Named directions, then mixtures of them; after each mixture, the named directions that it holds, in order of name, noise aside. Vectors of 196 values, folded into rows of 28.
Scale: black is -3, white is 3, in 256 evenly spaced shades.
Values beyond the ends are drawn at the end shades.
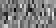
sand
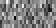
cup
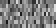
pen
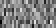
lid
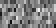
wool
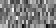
lid, pen, wool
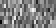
lid, pen, sand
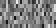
cup, pen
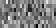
sand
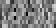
cup, sand, wool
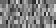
pen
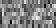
lid, wool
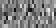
sand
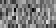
lid, sand, wool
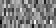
lid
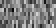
lid, pen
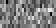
cup, wool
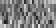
lid, sand, wool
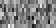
cup, lid, wool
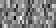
cup, sand, wool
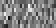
sand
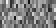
cup, wool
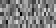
pen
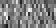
pen, sand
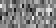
cup, sand, wool
